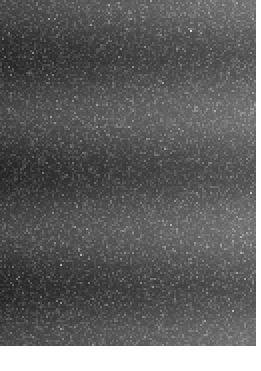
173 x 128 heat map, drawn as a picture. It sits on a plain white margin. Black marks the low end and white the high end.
Average level on the scale: 30%. Stripes: horizontal, repeating 3 times. Slope: up to the right.
